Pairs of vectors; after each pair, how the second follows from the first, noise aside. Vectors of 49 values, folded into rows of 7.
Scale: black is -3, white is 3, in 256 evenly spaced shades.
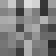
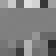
partly zeroed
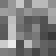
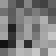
negated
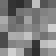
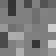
partly zeroed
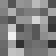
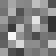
sign-scrambled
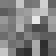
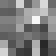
copied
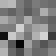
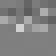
partly zeroed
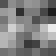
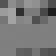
partly zeroed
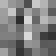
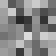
sign-scrambled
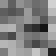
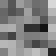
copied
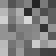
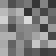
copied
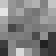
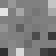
partly zeroed
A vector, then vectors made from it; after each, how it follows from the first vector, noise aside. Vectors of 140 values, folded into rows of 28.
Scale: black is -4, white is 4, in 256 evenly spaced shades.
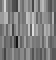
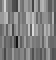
copied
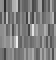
sign-scrambled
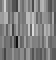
copied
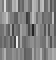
sign-scrambled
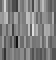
copied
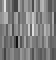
copied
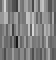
copied
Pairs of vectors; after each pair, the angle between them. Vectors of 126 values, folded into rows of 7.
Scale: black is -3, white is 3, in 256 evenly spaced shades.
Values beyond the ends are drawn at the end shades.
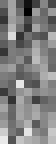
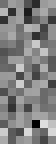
partly aligned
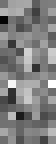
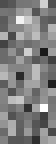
orthogonal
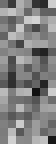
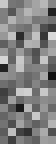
orthogonal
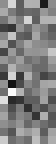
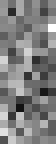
orthogonal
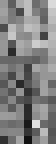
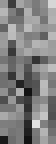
nearly parallel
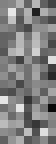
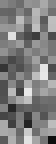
orthogonal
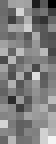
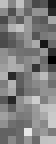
partly aligned
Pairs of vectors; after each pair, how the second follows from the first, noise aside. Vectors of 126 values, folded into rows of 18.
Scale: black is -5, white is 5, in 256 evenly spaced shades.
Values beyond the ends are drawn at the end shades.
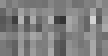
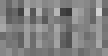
wrapped around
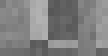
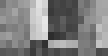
scaled up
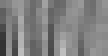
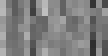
wrapped around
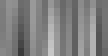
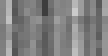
wrapped around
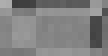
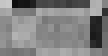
scaled up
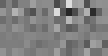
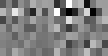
scaled up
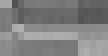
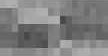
wrapped around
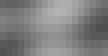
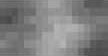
wrapped around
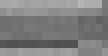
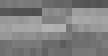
wrapped around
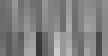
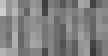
wrapped around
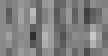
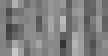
wrapped around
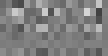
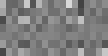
wrapped around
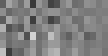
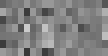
wrapped around
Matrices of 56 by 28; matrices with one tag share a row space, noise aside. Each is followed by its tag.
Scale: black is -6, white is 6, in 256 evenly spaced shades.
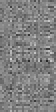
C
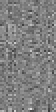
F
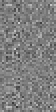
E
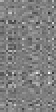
F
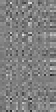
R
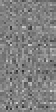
R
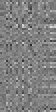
R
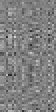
F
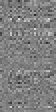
C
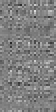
C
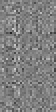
E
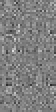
E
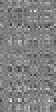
C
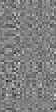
E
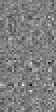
F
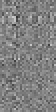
E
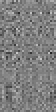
E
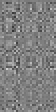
E
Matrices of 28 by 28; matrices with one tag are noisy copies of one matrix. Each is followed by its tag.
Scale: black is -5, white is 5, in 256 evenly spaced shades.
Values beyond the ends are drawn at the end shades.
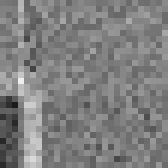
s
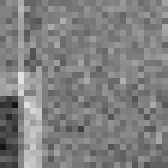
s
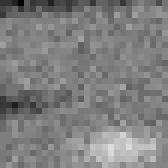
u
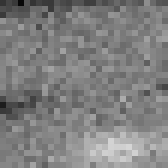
u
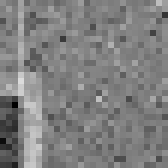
s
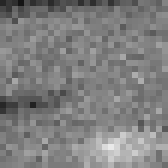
u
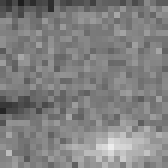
u
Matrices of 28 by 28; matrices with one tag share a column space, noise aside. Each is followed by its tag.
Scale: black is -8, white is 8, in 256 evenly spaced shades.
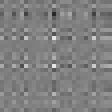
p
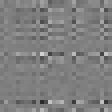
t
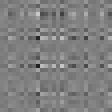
p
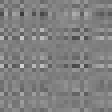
p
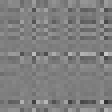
t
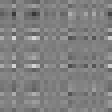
p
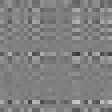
t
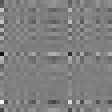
t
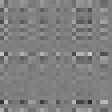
t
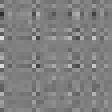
p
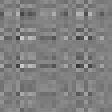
p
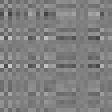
p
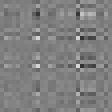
p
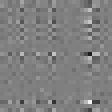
t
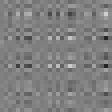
p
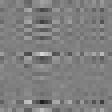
t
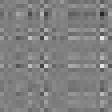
p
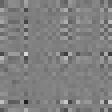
t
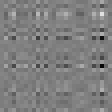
p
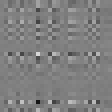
t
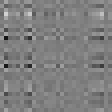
p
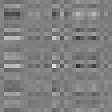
p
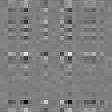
t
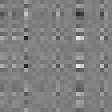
p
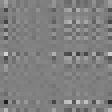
t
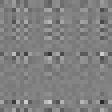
t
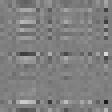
t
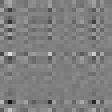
t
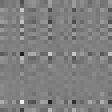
t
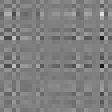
p
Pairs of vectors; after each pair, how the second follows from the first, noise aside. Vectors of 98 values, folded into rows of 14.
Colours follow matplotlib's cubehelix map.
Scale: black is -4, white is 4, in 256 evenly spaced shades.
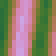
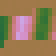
partly zeroed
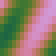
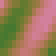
shrunk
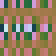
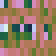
sign-scrambled
